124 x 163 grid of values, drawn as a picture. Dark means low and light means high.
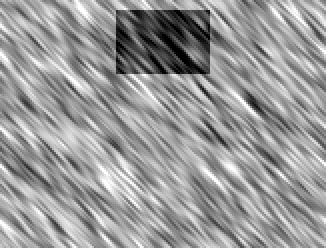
The ninth with the lowest average is the top middle. An odd patch, lower than its surroundings, sits in the top middle. Overall the values sit about 60% of the way up the scale. The grain runs diagonally down to the right.
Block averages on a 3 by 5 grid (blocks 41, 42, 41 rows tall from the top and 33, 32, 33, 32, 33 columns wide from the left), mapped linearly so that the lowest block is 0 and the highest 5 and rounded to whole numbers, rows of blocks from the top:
53035
44544
55544
